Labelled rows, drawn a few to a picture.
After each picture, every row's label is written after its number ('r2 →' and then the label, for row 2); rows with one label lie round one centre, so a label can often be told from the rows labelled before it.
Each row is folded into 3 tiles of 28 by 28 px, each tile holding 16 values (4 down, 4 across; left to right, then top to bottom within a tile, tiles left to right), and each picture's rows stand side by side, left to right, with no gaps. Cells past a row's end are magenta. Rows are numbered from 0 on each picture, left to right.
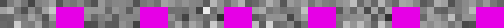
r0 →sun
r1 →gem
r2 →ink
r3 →sun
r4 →ink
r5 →sun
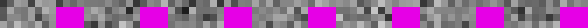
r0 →sun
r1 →gem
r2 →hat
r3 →ink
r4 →ink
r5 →sun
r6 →hat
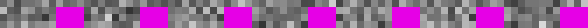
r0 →hat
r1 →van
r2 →ink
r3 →gem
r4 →sun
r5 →ink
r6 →gem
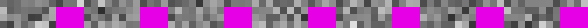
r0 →gem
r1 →sun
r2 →sun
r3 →ink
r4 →sun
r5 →gem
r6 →gem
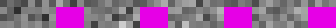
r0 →hat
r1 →gem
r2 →sun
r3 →sun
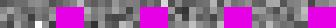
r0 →gem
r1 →gem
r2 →hat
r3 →sun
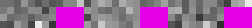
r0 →gem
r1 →sun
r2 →gem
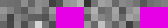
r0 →gem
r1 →sun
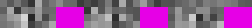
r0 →van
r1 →van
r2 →van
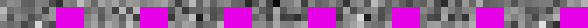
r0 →gem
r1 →ink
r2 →van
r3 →hat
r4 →van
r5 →hat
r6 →gem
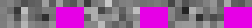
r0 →hat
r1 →sun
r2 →hat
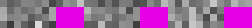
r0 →gem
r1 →gem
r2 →ink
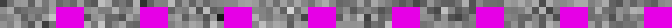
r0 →sun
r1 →sun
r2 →ink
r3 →ink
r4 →van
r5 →hat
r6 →ink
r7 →sun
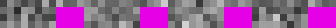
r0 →hat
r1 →gem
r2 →sun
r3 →van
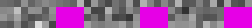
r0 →gem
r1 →hat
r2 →hat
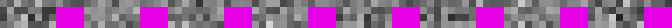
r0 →van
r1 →sun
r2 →sun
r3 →sun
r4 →van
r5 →hat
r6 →sun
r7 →van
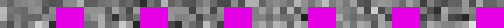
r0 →gem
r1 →gem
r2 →gem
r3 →ink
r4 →ink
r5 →hat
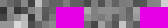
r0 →van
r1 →gem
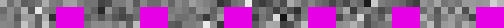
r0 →ink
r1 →hat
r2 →gem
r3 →van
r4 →van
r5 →ink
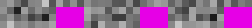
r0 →hat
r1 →gem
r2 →hat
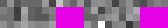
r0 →hat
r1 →sun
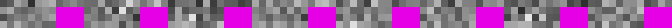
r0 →sun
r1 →ink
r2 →van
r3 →ink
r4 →sun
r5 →sun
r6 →van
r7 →sun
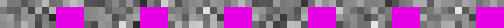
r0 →ink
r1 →gem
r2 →ink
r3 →gem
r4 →gem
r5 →ink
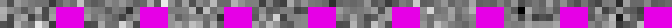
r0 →gem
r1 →gem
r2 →ink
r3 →van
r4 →gem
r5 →sun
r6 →hat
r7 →van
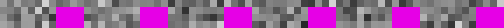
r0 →ink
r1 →sun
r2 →hat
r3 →gem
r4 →hat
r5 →gem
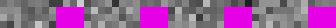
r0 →gem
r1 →sun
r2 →van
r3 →sun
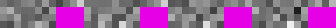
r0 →gem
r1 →gem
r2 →gem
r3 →gem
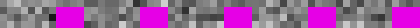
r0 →ink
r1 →gem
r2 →hat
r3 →sun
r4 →hat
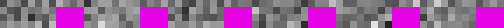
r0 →hat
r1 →sun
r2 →hat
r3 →gem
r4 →gem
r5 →sun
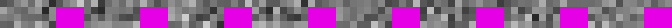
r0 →gem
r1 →hat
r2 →gem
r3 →hat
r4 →gem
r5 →van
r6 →van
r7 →sun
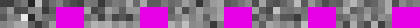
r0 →van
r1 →hat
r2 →sun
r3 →hat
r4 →sun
